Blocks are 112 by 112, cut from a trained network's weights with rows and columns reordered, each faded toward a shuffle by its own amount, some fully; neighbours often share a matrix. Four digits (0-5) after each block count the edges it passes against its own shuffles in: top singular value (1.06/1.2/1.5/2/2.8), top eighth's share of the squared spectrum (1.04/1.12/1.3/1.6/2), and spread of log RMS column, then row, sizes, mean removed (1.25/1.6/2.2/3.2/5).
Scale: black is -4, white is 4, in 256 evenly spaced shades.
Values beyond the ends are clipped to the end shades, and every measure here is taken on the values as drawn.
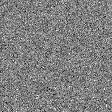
1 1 0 0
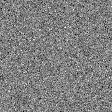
1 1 0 0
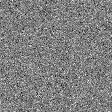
0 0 0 0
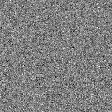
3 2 0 1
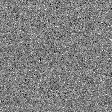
0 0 0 0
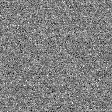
1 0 0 0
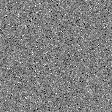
0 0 0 0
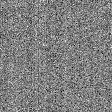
2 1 0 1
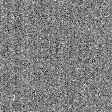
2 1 0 1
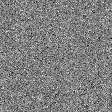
0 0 0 0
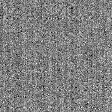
3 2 0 2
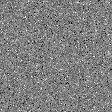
0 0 0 0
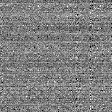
4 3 3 1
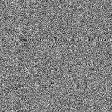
3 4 1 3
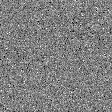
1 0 0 0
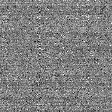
3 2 2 0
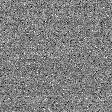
1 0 0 0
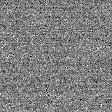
2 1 1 0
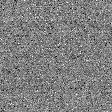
2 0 0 0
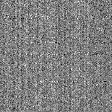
3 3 0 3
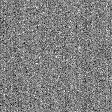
2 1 0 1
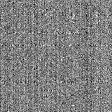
3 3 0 2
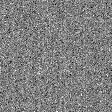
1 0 0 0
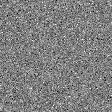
2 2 0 1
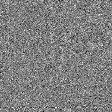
3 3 0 2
